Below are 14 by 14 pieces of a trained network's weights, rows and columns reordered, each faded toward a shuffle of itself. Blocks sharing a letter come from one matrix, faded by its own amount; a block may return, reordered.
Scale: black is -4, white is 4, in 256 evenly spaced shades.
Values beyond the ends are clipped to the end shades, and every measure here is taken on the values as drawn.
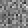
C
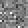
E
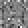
E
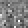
E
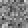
C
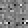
E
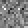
C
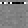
C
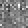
E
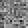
E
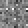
E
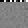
C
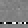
C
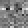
C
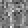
E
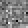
E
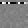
C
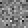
E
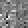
E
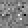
E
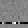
C
